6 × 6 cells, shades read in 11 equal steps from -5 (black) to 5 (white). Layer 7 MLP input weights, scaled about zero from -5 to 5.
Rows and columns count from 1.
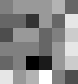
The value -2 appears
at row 3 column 1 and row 6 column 6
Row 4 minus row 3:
2 -1 -1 0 1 1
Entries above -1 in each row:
5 2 4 5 3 5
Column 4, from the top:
1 1 -1 -1 -4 5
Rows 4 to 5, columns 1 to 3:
0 0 0 / -1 0 -5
